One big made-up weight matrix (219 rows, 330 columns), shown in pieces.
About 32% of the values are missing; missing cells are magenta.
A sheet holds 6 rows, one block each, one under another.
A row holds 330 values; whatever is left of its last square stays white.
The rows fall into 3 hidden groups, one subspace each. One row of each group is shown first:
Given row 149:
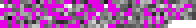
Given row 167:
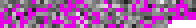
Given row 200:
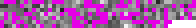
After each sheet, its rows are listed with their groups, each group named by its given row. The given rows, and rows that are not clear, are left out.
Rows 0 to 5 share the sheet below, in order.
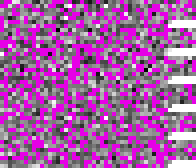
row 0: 149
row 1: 167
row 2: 200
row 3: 200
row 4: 149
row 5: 149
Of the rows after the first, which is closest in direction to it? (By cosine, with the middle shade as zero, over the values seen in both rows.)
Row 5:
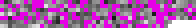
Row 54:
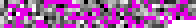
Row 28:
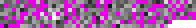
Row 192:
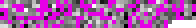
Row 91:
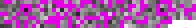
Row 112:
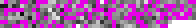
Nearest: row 192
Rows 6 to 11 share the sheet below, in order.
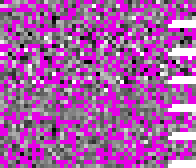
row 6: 200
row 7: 167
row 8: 200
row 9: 149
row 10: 200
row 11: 200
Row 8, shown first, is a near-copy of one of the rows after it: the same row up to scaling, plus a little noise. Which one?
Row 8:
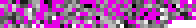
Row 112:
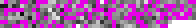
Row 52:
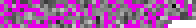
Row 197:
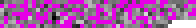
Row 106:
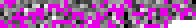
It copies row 52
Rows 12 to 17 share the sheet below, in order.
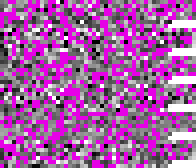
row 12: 167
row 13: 149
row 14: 200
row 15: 200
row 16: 167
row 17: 149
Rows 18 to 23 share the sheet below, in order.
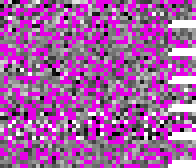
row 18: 149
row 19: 149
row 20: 200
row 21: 200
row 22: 200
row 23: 200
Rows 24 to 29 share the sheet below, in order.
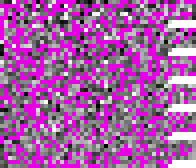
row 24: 149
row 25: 167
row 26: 149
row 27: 200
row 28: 200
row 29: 149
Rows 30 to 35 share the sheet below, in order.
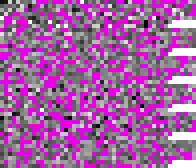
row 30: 167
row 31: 149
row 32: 167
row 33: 167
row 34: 149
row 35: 149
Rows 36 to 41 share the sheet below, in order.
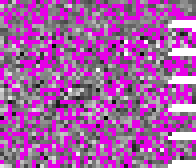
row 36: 149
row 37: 200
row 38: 167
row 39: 149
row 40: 149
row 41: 200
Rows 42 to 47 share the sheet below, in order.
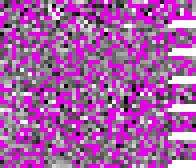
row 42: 200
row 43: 149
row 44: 200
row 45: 200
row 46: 200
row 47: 167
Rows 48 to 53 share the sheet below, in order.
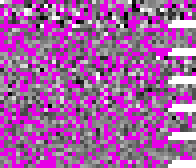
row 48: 200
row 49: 149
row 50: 200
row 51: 167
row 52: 200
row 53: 167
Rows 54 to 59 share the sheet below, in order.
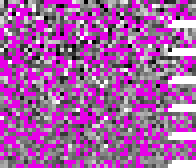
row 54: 167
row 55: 167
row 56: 149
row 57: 200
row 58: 149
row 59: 149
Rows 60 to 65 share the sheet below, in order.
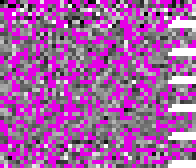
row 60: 167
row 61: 200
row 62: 167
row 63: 200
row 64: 149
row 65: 149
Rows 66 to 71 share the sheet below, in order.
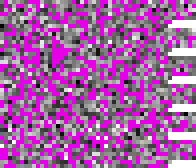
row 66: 167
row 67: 200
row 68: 200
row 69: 149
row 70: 167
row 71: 149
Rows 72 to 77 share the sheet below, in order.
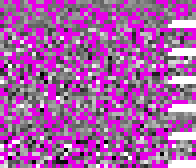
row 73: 200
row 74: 167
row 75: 167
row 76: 167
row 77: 149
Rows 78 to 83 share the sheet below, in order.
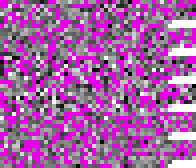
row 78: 167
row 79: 200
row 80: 149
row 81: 200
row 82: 149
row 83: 200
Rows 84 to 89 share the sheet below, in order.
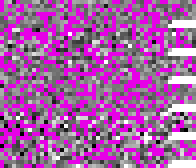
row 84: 149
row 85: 149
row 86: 149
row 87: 200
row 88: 167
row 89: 200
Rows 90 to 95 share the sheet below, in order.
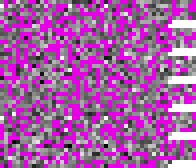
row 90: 149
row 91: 200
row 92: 167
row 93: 200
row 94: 149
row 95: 149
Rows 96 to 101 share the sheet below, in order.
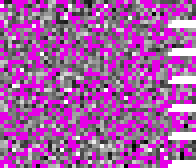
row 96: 149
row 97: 167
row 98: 200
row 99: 149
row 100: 200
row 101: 200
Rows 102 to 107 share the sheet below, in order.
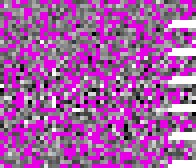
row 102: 200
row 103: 200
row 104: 200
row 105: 200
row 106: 200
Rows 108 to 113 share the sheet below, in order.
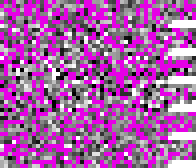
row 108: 149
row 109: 149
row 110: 200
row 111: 200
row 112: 200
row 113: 149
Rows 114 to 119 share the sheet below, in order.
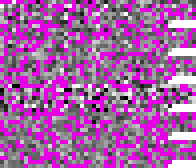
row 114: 149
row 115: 149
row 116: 167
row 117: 149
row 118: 167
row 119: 167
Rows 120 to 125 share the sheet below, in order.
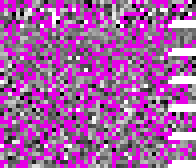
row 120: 200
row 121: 200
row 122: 167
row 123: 200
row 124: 167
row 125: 149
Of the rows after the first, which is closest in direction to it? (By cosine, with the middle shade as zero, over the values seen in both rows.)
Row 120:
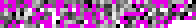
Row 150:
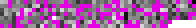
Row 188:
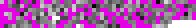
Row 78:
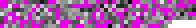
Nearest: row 150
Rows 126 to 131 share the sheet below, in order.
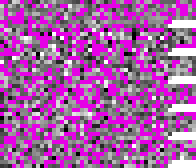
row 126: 149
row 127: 200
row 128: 149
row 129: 149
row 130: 149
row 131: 200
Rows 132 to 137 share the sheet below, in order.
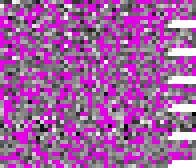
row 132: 149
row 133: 149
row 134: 149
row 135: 167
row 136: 200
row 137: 167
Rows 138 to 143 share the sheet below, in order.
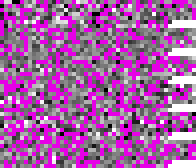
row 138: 149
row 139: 167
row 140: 200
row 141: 167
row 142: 200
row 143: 200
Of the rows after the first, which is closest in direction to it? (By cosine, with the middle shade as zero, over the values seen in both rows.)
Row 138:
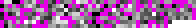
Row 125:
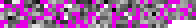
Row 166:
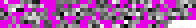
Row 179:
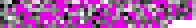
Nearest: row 179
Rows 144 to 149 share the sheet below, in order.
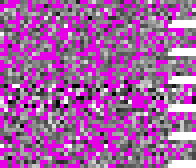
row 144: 167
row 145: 149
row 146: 167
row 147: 149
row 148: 200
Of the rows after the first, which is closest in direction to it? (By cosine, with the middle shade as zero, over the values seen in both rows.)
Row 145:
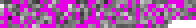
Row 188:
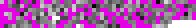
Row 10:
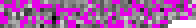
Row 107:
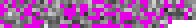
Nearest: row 10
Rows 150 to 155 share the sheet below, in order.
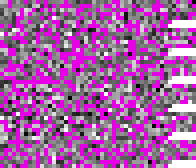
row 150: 200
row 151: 149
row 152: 200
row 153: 167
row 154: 149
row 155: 200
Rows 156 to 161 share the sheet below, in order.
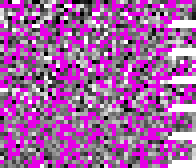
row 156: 149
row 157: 149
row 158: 167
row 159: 200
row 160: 149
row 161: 167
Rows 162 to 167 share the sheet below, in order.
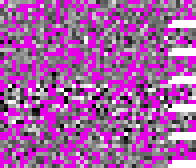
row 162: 167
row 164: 200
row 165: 149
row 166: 167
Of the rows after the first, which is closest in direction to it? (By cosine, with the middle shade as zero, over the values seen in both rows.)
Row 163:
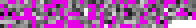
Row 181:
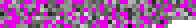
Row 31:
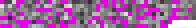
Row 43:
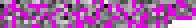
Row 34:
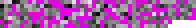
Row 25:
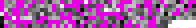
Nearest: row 181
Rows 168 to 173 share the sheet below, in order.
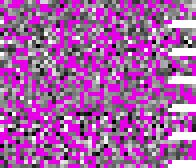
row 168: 167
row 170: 200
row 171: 200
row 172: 149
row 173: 149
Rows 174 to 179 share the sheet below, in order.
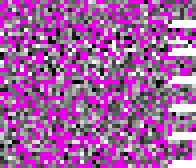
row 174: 200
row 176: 200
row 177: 200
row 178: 167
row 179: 149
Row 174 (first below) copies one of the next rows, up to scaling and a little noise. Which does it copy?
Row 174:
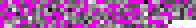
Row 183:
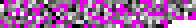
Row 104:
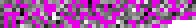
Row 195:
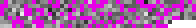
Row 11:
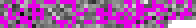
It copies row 195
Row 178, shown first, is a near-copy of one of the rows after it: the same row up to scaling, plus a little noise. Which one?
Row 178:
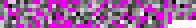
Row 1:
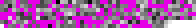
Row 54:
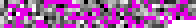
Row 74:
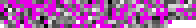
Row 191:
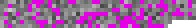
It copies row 191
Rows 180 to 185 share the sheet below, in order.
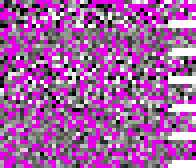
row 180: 200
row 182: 167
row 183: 200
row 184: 167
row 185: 200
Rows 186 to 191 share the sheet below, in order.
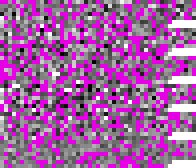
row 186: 167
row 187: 167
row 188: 200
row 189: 149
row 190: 149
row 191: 167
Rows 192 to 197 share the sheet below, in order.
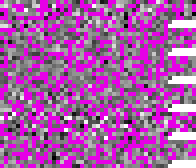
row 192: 200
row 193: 149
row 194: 149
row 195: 200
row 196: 149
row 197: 200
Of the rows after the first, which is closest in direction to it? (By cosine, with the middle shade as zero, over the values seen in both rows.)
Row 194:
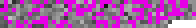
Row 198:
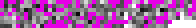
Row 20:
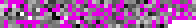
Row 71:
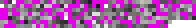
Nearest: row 198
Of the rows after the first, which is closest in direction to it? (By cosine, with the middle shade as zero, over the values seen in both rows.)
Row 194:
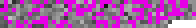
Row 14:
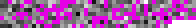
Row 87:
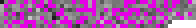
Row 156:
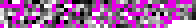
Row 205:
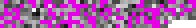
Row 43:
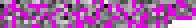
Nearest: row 43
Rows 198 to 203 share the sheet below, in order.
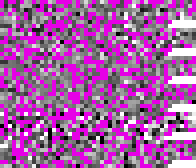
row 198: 200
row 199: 167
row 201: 167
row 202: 167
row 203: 200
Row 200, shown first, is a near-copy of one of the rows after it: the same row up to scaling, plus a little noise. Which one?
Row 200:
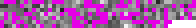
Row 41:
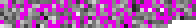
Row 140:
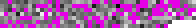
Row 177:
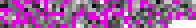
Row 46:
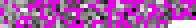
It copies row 177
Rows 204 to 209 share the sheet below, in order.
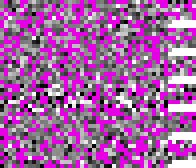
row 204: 167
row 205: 167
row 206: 200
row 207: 167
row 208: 167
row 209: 167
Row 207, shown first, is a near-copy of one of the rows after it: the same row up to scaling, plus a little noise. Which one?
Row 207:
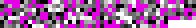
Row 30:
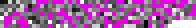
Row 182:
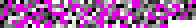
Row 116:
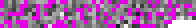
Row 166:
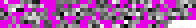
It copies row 182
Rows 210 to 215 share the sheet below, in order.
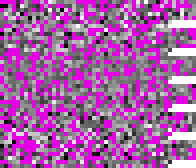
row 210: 200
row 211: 149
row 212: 149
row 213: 200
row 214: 167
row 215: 149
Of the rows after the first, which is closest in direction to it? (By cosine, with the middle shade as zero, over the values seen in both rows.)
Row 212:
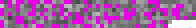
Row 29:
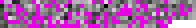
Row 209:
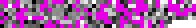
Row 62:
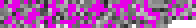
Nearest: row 62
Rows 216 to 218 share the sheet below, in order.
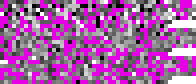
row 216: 200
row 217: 167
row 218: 200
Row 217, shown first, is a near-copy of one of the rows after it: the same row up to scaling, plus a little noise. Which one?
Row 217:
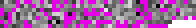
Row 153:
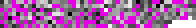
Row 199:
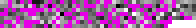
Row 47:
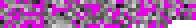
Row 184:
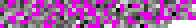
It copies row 153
